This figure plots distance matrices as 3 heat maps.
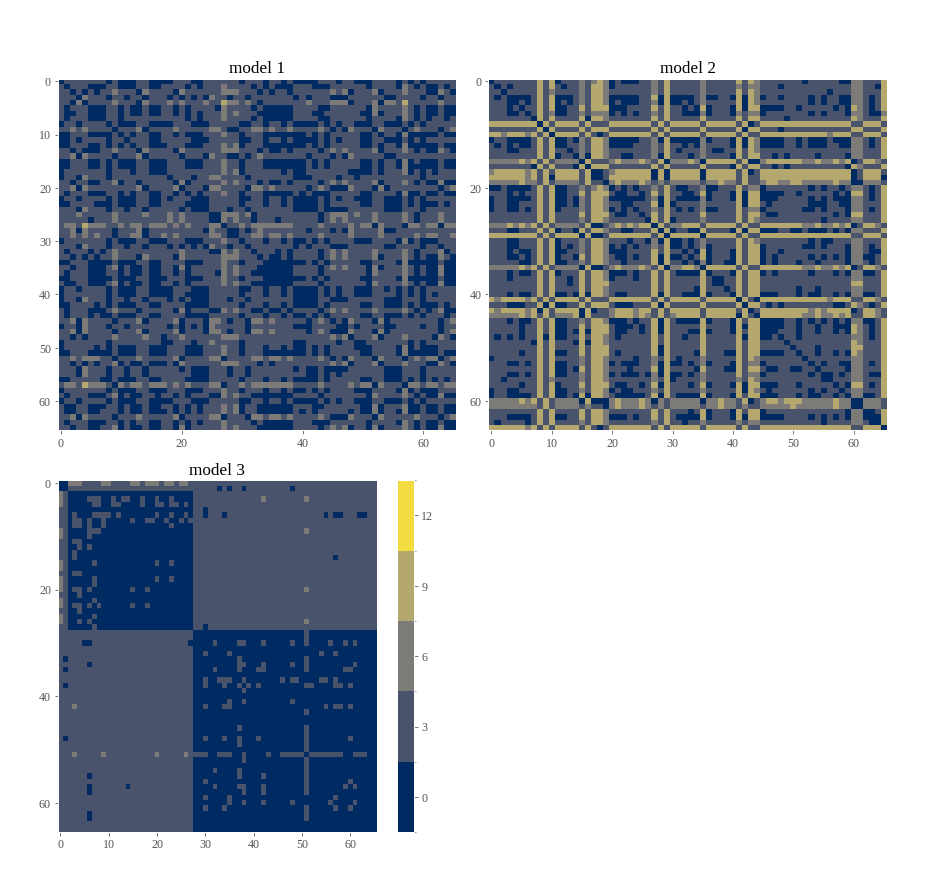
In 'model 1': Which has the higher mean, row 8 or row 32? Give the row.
32
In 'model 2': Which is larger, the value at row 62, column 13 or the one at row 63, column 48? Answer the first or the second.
the first
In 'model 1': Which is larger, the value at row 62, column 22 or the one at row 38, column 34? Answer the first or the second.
the first
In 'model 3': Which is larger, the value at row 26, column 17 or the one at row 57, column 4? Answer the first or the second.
the second
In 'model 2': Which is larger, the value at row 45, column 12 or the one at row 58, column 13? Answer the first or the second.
the second
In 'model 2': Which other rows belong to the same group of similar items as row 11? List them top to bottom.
0, 1, 2, 3, 4, 5, 6, 7, 9, 12, 13, 14, 16, 20, 21, 22, 23, 24, 25, 26, 28, 30, 31, 32, 33, 34, 36, 37, 38, 39, 40, 42, 45, 46, 47, 48, 49, 50, 51, 52, 53, 54, 55, 56, 57, 58, 59, 62, 63, 64
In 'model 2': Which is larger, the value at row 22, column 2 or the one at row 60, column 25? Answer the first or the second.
the second
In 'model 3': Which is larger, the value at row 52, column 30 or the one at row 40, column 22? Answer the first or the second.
the second
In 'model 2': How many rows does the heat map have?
66
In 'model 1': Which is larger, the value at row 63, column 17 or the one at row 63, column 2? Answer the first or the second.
the second
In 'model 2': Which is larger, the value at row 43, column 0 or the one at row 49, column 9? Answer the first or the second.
the first
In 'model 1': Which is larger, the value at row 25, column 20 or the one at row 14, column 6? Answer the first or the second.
the first
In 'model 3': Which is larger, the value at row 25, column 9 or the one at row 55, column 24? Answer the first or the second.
the second
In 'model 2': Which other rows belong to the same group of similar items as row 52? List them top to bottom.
0, 1, 2, 3, 4, 5, 6, 7, 9, 11, 12, 13, 14, 16, 20, 21, 22, 23, 24, 25, 26, 28, 30, 31, 32, 33, 34, 36, 37, 38, 39, 40, 42, 45, 46, 47, 48, 49, 50, 51, 53, 54, 55, 56, 57, 58, 59, 62, 63, 64
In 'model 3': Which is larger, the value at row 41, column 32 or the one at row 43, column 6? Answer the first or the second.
the second
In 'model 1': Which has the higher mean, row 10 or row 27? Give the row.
27
